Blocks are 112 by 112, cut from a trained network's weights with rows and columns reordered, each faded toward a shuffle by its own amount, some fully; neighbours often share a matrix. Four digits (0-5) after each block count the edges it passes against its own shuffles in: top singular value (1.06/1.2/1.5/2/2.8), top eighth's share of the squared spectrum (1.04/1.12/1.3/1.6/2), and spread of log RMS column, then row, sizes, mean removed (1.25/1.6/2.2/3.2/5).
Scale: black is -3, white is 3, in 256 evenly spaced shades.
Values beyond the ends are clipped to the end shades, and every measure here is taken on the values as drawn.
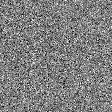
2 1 0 0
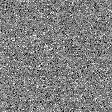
0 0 0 0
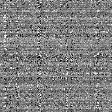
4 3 3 2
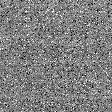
1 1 0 0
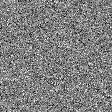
0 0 0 0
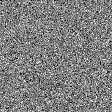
0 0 0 0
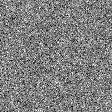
0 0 0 0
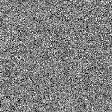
3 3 2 1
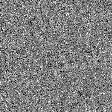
2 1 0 0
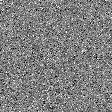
0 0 0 0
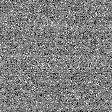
2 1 0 0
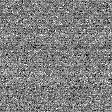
3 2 1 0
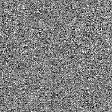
3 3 2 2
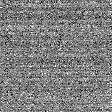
3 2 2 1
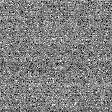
2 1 1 0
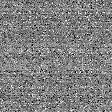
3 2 1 1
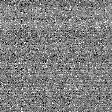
3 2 2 1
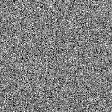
2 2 1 1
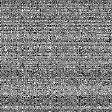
4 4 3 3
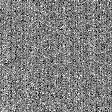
3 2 0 1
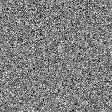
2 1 0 0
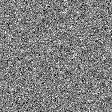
1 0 0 0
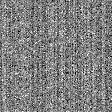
4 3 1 2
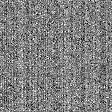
4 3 0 2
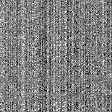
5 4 2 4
